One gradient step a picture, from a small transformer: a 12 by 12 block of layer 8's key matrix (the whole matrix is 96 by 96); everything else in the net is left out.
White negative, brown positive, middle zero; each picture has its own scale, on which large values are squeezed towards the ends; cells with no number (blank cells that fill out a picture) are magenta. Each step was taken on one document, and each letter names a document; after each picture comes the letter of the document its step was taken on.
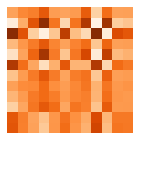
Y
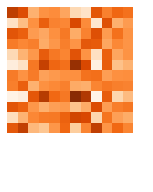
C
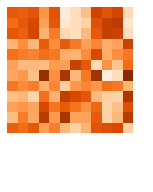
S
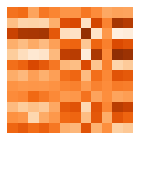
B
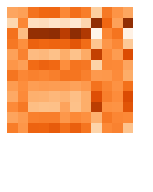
Y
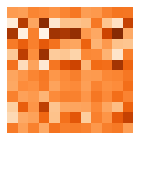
Y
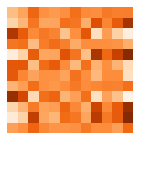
B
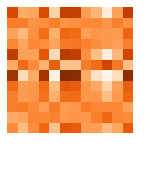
S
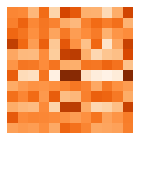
S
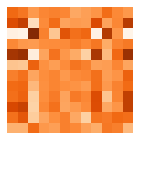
C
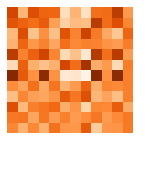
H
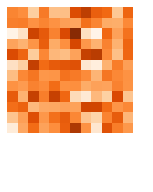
H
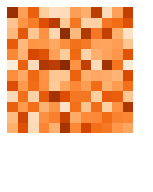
C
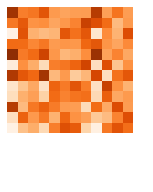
H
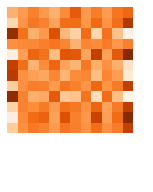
B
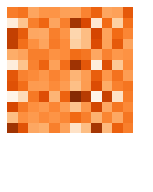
C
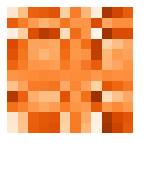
Y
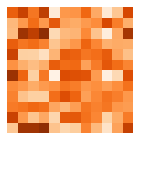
S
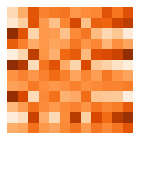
B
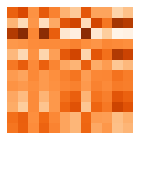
Y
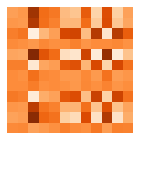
Y
